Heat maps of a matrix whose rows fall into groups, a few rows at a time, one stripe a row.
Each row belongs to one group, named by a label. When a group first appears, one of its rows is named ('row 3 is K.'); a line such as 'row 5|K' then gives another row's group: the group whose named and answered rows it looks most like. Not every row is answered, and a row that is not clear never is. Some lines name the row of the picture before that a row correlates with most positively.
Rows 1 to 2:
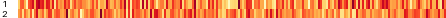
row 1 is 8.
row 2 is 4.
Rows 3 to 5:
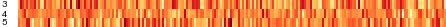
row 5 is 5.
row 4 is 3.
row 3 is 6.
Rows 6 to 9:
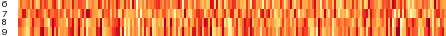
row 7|3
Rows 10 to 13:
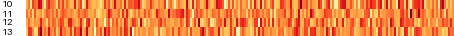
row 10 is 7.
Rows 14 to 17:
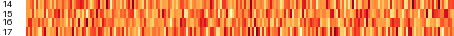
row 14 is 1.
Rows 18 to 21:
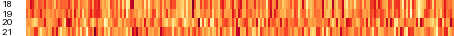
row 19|3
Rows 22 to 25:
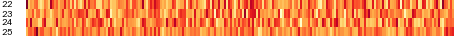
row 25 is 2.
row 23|1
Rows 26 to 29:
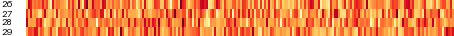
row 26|6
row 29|2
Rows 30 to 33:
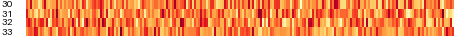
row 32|6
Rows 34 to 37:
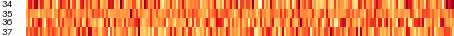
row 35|1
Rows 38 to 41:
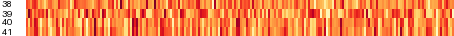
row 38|2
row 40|5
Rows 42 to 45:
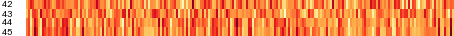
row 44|4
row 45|4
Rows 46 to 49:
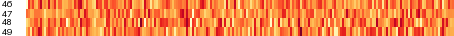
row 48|8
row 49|7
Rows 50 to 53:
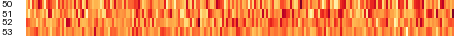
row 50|7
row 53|5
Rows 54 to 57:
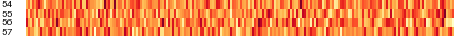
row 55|1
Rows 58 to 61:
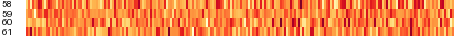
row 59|8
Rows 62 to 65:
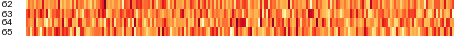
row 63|6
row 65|4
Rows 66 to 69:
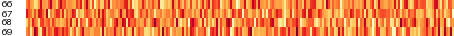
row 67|6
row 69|4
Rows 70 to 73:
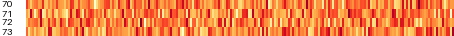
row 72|8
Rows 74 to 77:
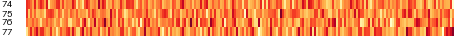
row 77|2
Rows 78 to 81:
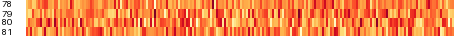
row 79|1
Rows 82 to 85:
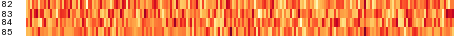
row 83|2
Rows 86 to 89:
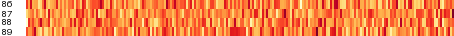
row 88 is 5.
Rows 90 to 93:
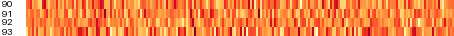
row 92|3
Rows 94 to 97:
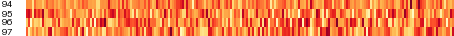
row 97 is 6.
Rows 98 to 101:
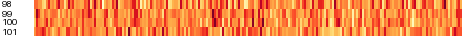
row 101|2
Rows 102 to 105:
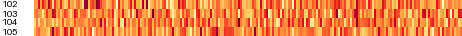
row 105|3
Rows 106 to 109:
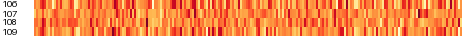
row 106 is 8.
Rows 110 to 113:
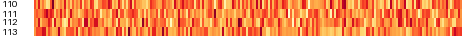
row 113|2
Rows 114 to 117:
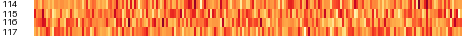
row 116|2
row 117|7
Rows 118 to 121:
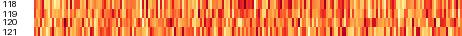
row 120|4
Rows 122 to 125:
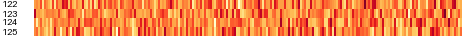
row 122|4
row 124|1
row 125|1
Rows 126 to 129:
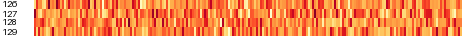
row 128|2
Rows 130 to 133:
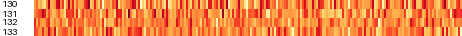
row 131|2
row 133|6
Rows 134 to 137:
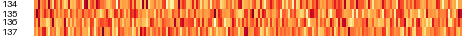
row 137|5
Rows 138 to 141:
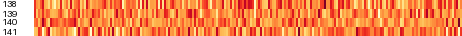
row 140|4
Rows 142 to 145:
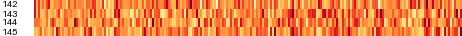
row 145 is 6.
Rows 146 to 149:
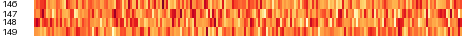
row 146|2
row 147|8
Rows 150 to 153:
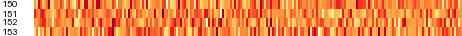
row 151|2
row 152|8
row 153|3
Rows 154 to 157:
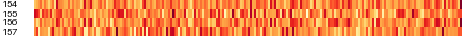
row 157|4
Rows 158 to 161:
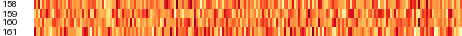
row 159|7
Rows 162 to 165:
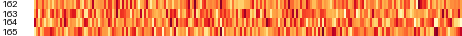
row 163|4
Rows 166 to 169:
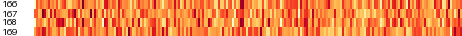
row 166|5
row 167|4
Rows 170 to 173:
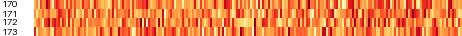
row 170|7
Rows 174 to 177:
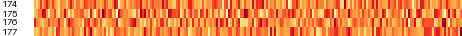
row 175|5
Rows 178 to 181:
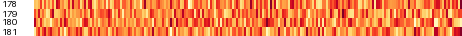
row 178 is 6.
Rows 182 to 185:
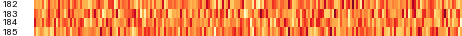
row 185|1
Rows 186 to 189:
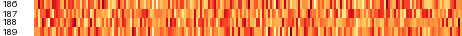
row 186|3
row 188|4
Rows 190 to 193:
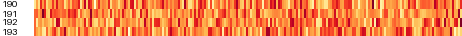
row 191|4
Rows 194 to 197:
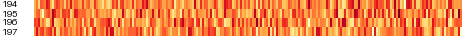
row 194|7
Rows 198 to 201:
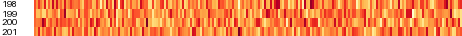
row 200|4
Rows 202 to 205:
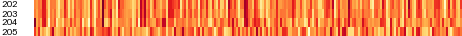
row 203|5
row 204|5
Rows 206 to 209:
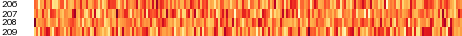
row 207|4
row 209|7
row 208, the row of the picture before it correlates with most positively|204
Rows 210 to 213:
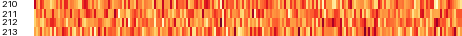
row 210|2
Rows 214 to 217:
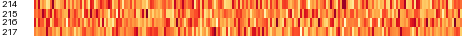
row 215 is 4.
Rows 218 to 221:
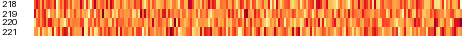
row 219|5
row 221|4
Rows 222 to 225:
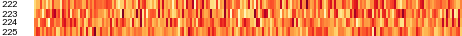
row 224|4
